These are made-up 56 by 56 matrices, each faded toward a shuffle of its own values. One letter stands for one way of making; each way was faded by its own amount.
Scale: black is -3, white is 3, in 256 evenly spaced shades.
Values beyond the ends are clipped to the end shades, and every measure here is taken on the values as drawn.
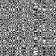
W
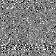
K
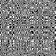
W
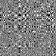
W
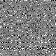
K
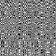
W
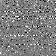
K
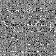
K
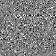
K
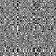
W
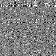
K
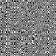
W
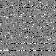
K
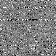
K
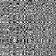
W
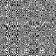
W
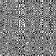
W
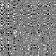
W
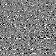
K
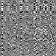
W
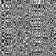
W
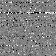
K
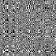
W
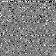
K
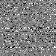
K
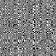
W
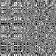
W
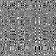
W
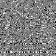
K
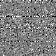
K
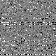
K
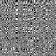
W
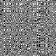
W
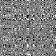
W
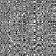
W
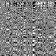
W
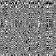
W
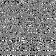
K
